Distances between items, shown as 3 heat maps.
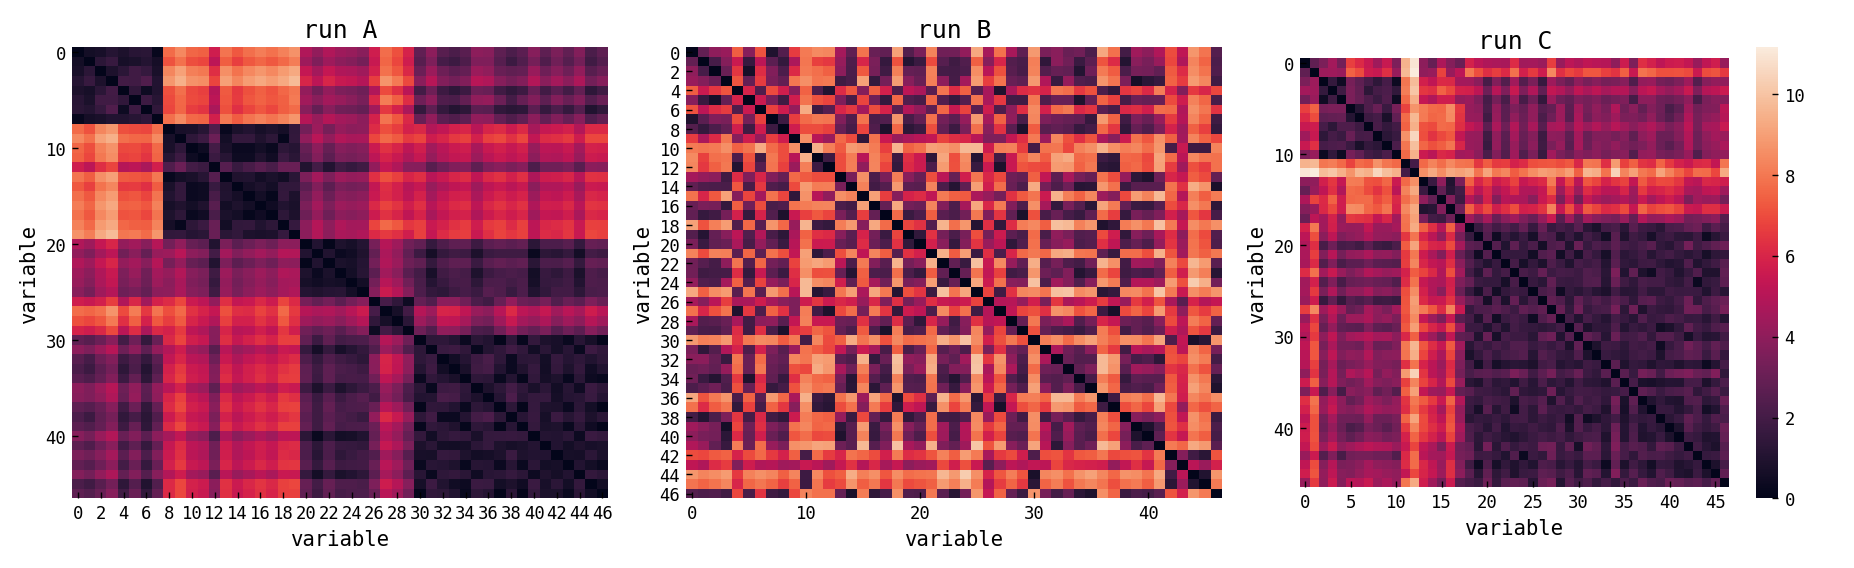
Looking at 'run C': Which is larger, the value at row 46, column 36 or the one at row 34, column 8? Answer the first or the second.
the second
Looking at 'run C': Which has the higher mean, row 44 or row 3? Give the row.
3
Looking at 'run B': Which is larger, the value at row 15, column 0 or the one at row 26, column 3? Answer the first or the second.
the first
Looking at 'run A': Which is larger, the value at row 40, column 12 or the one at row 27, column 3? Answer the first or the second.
the second
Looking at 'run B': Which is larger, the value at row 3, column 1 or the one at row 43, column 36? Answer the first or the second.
the second
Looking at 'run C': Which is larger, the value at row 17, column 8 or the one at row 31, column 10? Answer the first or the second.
the first
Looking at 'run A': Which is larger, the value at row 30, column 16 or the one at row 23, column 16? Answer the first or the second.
the first
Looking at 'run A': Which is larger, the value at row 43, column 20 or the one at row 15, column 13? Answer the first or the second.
the first
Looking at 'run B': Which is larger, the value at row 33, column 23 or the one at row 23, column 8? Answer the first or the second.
the first
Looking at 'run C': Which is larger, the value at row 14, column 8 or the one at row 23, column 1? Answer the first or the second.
the second
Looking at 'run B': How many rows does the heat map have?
47
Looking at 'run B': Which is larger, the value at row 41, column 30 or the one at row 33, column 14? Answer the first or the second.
the first
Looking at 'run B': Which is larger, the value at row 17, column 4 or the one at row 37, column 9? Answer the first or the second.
the first
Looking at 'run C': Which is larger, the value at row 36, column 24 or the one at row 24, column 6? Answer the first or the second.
the second
